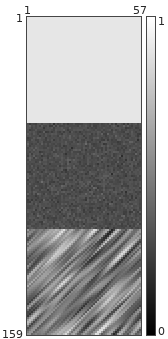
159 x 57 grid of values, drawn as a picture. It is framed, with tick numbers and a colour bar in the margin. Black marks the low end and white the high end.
The table splits into 3 rows of 1 panel. Panel 1,1: very high, flat. Panel 2,1: low, fine-grained, faint in contrast. Panel 3,1: middling, slanting up to the right, strong in contrast.
